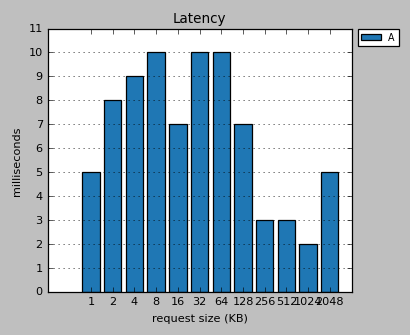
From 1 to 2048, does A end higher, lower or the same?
the same
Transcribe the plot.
Title: Latency
x-axis: request size (KB), ticks 1 2 4 8 16 32 64 128 256 512 1024 2048
y-axis: milliseconds, ticks 0 1 2 3 4 5 6 7 8 9 10 11
Legend: A
Values:
A: 5 8 9 10 7 10 10 7 3 3 2 5
